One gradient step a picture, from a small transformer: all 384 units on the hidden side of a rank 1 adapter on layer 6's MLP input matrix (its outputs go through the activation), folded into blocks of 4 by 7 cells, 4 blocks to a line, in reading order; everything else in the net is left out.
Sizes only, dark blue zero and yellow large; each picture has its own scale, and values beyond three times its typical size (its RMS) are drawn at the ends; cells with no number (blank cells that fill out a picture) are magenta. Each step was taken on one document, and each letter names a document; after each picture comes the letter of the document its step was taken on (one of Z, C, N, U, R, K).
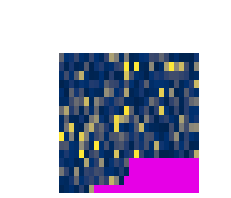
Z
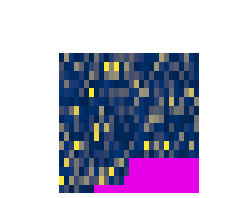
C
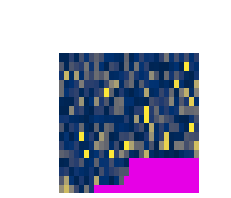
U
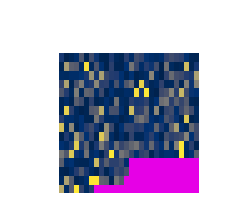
U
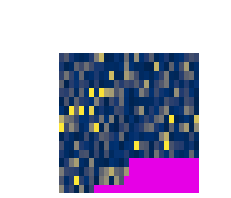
C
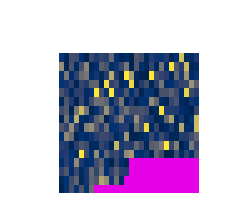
Z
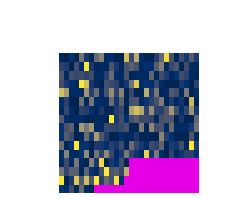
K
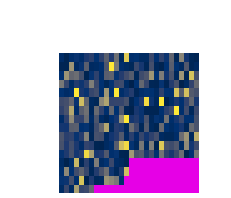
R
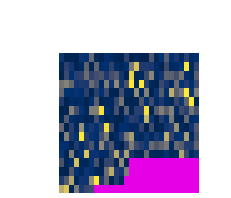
U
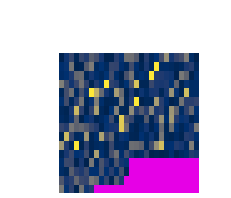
K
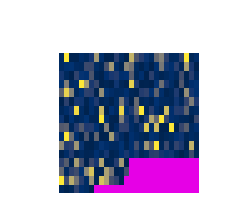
C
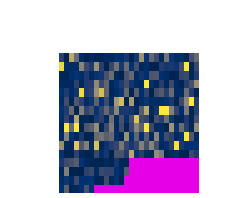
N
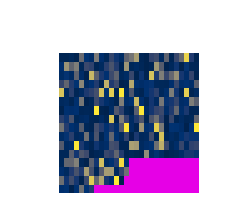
K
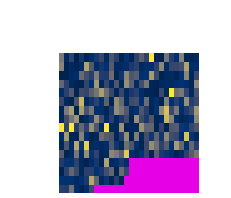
N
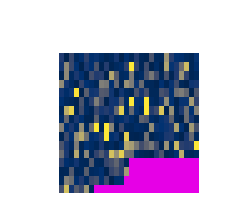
U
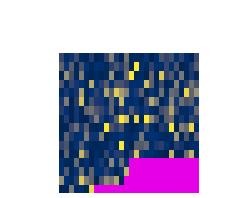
Z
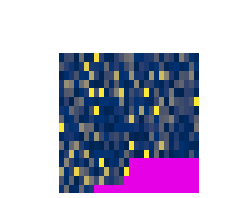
K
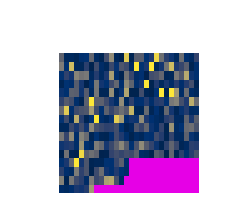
Z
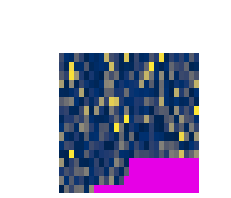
R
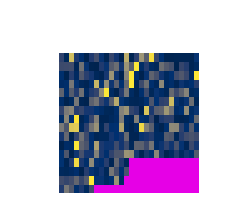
N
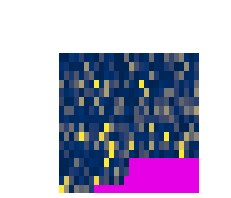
U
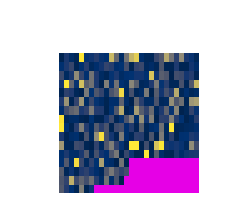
K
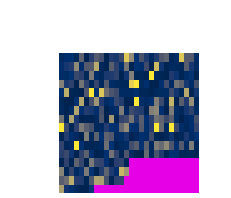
K
